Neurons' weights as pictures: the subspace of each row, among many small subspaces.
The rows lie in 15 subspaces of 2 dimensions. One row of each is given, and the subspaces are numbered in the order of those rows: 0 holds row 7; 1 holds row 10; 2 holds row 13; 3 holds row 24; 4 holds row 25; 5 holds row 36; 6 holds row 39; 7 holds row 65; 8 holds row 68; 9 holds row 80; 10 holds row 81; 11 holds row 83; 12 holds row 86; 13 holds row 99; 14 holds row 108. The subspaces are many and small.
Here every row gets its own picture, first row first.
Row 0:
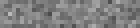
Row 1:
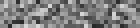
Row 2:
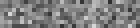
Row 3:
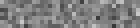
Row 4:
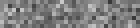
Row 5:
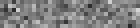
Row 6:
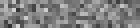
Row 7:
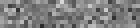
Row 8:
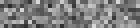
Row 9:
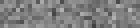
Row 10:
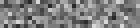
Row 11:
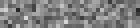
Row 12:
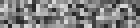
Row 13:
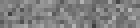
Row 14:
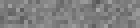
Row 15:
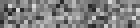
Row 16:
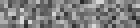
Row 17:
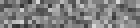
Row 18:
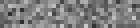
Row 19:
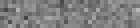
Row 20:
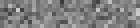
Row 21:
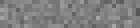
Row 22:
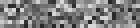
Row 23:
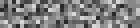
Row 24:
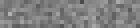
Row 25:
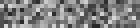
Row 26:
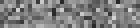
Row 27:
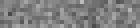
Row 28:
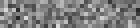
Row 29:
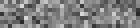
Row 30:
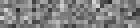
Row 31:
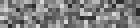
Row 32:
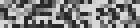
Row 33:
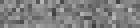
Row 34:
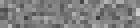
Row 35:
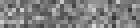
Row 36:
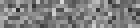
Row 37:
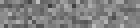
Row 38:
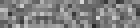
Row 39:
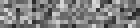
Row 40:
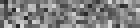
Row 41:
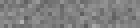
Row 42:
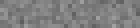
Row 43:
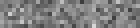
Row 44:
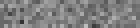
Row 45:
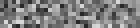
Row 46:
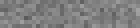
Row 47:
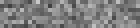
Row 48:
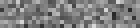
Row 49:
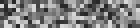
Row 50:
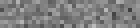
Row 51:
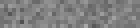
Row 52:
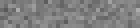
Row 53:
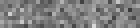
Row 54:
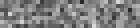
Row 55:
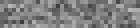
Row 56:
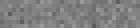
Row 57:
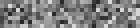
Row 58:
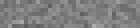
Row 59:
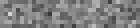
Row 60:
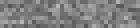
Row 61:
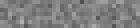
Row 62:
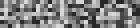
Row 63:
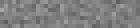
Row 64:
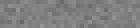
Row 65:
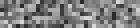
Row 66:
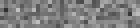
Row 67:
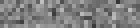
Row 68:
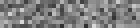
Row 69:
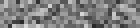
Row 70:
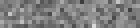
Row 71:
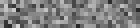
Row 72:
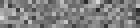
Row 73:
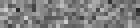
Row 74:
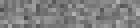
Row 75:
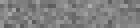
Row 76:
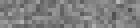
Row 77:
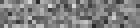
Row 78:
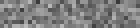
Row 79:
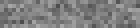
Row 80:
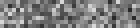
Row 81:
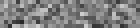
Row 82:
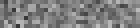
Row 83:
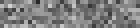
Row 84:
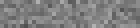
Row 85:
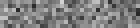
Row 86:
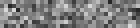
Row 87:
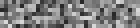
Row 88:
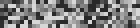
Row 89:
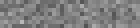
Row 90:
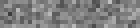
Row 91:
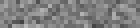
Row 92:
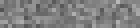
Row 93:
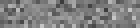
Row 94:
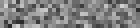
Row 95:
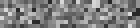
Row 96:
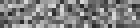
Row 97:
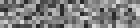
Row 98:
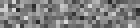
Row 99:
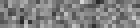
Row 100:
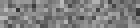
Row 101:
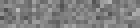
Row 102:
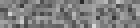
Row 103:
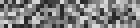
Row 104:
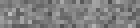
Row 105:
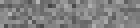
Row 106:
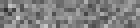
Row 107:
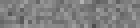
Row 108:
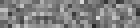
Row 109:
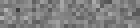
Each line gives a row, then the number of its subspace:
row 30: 6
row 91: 10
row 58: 10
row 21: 13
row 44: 4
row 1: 10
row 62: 3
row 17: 11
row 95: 3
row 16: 13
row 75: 1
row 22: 0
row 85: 5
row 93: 0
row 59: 6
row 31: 5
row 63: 12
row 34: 14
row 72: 13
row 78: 11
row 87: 7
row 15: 9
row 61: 13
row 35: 9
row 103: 4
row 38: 14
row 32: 14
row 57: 2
